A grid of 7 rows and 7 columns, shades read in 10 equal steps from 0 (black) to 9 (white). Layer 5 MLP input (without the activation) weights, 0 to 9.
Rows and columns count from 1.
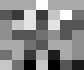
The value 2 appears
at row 2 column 2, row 2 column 4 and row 6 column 3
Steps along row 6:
up down up down up down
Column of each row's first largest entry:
4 6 3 1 1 2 1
